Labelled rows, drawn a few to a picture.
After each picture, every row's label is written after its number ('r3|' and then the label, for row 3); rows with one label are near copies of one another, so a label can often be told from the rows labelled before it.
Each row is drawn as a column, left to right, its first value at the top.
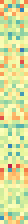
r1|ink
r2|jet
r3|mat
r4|ink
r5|mat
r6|jet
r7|ink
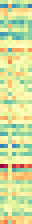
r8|mat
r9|mat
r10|jet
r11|mat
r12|mat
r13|mat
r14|mat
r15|mat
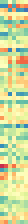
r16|mat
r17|mat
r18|jet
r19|mat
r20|jet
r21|jet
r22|jet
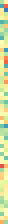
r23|mat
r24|jet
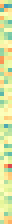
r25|jet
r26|mat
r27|mat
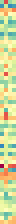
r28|mat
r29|ink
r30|mat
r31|mat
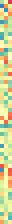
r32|mat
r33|jet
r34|ink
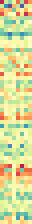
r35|ink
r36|mat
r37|mat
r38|jet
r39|ink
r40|mat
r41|ink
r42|ink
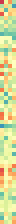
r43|ink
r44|jet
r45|ink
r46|mat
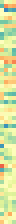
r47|mat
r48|jet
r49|jet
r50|jet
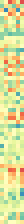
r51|mat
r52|jet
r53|ink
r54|ink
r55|jet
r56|ink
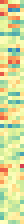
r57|ink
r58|ink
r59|jet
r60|jet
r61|jet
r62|mat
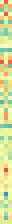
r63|jet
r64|ink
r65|jet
